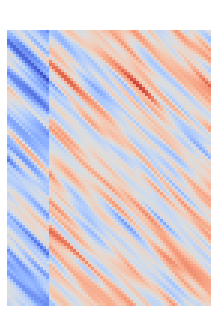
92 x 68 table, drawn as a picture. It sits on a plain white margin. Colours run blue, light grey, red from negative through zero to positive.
A vertical seam about 20% of the way across splits the table, and the right part is higher. The grain runs diagonally down to the right. The top left is the ninth with the lowest average.
